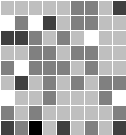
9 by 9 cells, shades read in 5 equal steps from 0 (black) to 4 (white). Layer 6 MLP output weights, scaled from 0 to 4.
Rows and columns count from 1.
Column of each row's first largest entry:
1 1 7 1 2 1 1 2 4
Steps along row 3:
same up up down up up down same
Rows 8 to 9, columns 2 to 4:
3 2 3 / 2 0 3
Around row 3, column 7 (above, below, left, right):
2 2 3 3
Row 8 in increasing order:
2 2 2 3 3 3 3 3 3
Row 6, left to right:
3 1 3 2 3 2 3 2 2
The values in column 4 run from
1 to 3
